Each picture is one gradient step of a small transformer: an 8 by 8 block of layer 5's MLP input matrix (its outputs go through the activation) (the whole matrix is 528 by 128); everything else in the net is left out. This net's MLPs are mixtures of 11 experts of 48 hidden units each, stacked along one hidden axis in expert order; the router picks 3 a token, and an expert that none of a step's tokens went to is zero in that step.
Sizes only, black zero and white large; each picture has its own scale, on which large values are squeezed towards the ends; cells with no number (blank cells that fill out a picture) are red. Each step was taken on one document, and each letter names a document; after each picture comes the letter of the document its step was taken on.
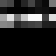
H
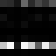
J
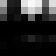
H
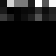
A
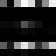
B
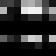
H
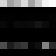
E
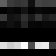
J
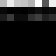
A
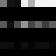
E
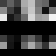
H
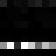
J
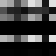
H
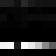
J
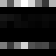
B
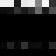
A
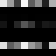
B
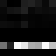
J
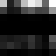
H
